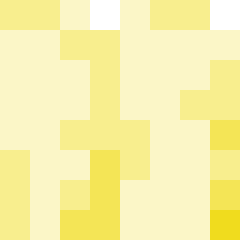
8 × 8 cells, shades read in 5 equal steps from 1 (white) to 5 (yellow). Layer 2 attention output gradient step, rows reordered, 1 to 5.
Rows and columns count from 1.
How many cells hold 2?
35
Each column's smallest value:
2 2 2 1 2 2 2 1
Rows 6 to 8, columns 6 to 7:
2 2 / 2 2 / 2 2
